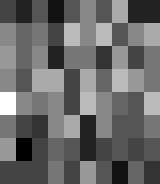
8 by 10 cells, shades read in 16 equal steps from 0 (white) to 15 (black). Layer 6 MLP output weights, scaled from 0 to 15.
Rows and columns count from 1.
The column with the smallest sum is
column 1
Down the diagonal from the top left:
11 9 7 5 11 13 11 14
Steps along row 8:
same same down up down up up down up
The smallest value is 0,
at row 5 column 1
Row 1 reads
11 13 10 14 10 7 10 5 13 13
